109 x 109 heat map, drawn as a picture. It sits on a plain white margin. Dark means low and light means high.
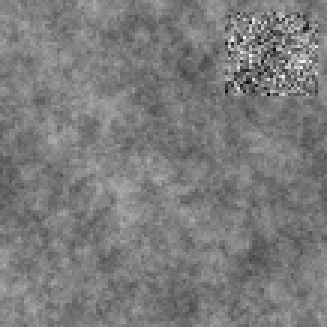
Stripes: none. Roughest part: top right. Odd patch: rougher, in the top right. Odd rows or columns: none. Average level on the scale: 50%. Histogram: heavy tails on both sides.
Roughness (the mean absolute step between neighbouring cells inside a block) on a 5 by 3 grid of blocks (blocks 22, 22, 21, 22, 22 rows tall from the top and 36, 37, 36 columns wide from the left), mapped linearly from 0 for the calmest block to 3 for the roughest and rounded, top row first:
003 / 002 / 000 / 000 / 000
